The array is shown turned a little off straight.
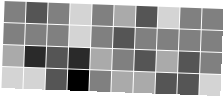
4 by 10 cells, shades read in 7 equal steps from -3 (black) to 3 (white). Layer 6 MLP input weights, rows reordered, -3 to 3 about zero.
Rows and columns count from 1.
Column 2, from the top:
-1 0 -2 2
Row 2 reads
0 0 0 2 0 -1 0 0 0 0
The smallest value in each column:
0 -2 -1 -3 0 -1 -1 -1 -1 0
